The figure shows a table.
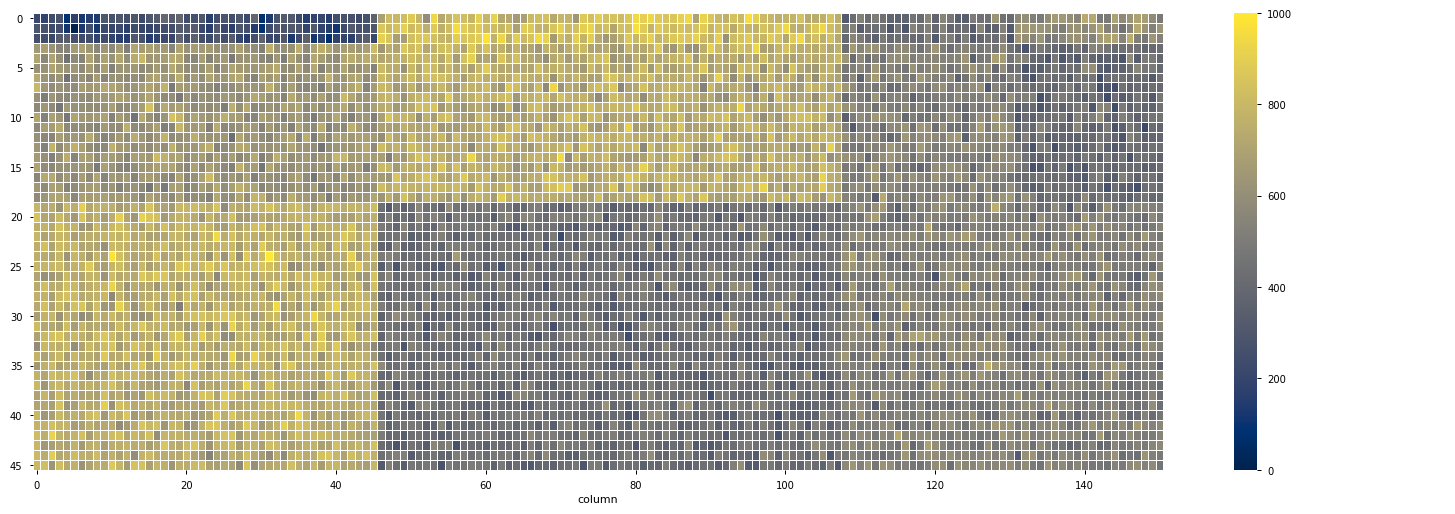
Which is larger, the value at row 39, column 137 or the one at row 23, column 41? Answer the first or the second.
the second
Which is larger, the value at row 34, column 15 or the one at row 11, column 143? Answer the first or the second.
the first
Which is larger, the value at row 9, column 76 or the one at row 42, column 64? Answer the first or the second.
the first
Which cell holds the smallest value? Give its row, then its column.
1, 5
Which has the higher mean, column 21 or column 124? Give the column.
21
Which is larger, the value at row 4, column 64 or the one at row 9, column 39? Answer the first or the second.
the first
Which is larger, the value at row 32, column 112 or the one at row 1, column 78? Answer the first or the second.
the second
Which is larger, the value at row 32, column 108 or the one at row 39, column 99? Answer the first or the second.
the first
